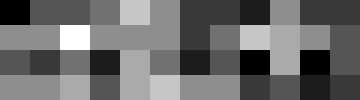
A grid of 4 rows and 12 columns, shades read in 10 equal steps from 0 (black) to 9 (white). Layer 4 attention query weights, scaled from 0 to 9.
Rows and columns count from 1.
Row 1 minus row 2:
-5 -2 -6 -1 2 0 0 -2 -6 -1 -3 -1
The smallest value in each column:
0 2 3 1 5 4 1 2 0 3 0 2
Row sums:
36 61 33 50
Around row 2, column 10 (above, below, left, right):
5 6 7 5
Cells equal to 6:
5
